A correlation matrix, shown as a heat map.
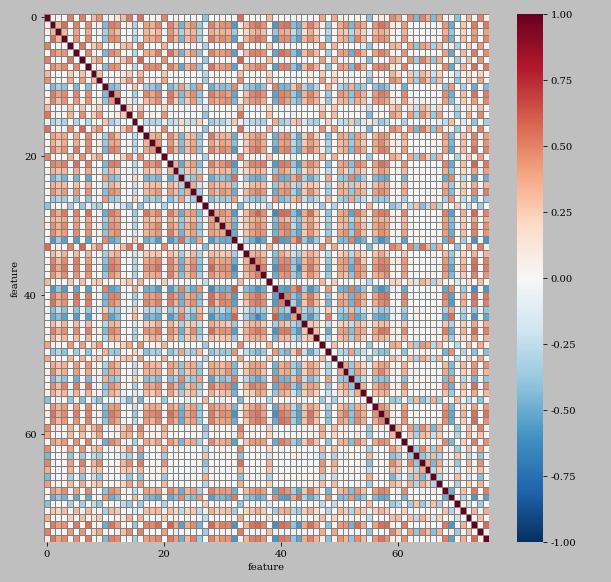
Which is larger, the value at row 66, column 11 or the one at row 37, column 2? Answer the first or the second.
the second
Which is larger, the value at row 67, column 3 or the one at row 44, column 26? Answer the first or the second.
the first
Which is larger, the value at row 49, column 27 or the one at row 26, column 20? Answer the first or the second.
the second
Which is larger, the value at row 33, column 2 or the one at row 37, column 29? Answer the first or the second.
the second
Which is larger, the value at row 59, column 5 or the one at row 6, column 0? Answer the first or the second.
the second
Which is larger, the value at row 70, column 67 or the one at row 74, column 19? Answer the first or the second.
the second
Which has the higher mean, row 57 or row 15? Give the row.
57
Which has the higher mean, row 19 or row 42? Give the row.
19
